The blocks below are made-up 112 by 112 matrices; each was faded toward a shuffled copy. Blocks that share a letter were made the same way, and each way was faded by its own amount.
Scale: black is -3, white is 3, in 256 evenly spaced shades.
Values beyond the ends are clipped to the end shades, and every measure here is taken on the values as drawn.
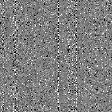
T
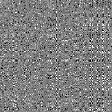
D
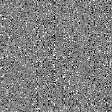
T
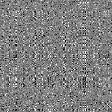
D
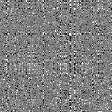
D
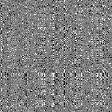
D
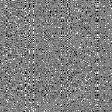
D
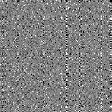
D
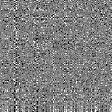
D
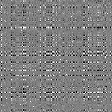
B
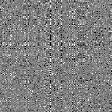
D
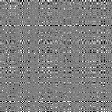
B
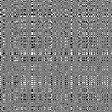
B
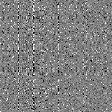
D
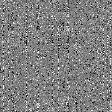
T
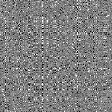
D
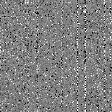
T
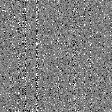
T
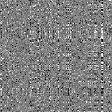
D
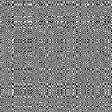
B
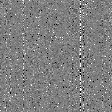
T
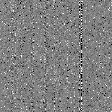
T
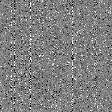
T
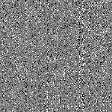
T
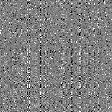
D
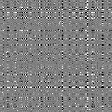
B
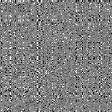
D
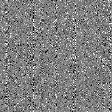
T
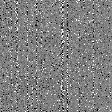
T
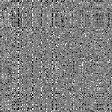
D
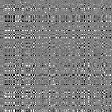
B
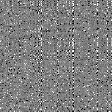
D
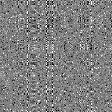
D
